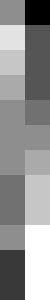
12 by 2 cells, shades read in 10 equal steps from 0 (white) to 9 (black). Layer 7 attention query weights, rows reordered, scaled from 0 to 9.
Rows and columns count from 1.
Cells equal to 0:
3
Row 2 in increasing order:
1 6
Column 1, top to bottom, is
4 1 2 3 4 4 4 5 5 4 7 7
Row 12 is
7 0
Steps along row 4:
up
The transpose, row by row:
4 1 2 3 4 4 4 5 5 4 7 7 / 9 6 6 6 5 4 3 2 2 0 0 0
